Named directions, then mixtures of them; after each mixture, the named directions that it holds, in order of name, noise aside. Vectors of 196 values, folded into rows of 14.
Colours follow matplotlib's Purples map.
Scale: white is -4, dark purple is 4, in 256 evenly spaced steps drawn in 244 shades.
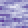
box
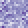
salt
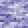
box, salt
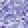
salt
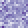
salt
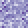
salt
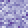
salt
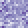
salt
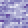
box, salt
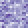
box, salt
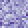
salt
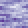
box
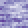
box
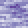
box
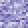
box, salt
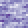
box, salt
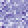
salt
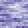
box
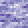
box, salt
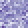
salt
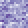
box, salt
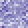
salt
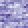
box, salt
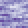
box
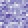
box, salt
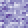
box, salt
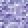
box, salt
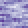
box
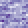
box, salt
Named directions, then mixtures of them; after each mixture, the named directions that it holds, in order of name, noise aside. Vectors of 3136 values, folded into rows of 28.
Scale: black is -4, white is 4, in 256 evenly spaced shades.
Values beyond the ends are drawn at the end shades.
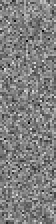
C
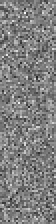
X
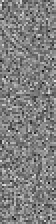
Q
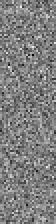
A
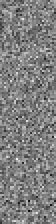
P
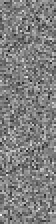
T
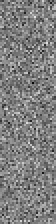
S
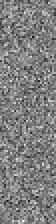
A, P, X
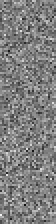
T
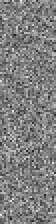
T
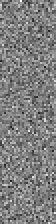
Q, S, T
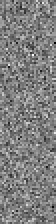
A, S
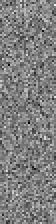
A, C, T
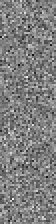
A, T, X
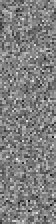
P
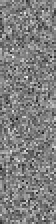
P, T, X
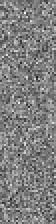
X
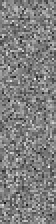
A, Q, X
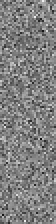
C, S, T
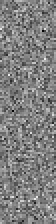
C, P, X
